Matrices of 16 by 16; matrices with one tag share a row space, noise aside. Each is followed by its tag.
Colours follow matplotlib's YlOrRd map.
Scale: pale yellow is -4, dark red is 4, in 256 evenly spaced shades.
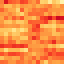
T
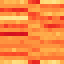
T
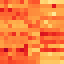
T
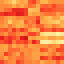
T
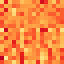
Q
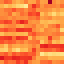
T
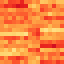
T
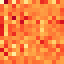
Q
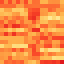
T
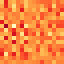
Q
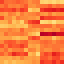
T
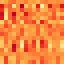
Q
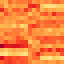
T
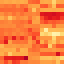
T
